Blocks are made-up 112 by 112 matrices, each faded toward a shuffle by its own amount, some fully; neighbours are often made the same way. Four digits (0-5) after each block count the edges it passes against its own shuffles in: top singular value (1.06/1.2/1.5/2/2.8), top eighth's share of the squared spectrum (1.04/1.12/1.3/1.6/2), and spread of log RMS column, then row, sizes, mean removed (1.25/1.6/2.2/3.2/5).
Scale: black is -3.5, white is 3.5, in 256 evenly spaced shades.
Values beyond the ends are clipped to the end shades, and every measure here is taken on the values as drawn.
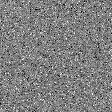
0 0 0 0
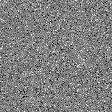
3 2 0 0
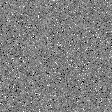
0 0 0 0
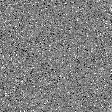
0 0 1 0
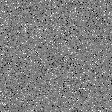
2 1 0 0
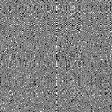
5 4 3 2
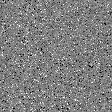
2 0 0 0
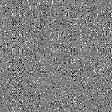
4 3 2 1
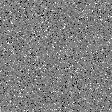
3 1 0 0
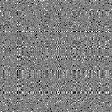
5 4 3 3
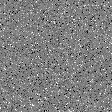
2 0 0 0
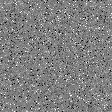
0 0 0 0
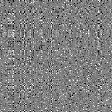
5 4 3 2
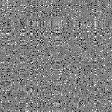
5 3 2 2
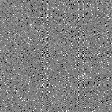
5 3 2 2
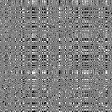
5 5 4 4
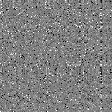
4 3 2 1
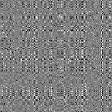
5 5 4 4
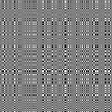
5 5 5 5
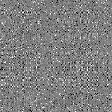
5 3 2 2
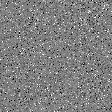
3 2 0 0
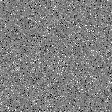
3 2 0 0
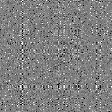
5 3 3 2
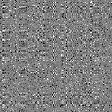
5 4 3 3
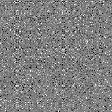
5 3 2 2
